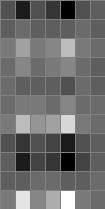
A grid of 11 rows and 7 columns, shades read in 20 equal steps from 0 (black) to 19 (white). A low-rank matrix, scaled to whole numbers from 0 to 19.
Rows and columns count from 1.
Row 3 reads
9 12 9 10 14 9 8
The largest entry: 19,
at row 11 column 5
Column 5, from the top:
0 7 14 10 6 10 16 2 0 7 19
